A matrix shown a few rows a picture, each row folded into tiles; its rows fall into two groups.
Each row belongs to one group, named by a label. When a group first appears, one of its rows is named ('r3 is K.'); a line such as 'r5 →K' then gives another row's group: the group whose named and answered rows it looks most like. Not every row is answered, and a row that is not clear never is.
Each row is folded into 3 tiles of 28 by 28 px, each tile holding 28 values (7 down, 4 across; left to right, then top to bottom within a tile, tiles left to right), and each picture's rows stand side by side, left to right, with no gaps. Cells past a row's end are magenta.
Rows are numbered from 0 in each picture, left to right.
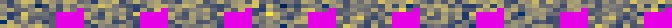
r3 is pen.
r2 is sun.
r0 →sun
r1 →sun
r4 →pen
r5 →sun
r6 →sun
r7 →pen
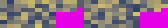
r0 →pen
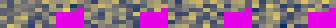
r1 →sun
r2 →pen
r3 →pen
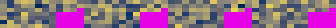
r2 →sun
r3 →pen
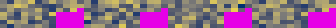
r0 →sun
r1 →pen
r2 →pen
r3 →sun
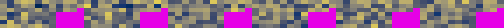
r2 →sun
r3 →sun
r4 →pen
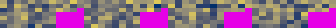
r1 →pen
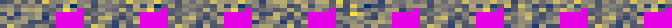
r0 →sun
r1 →pen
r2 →pen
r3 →pen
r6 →pen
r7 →pen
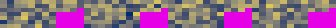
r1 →sun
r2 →sun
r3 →pen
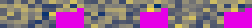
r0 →sun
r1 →sun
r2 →pen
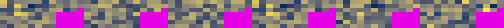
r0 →pen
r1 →sun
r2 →pen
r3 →pen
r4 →sun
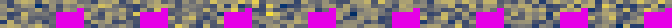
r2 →pen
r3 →pen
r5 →pen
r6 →sun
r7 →pen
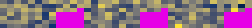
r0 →sun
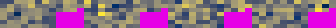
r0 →sun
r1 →pen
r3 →sun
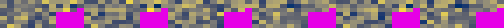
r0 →pen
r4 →sun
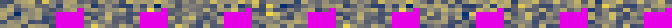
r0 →sun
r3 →pen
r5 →sun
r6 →pen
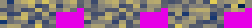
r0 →pen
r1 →pen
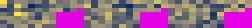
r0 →pen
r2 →sun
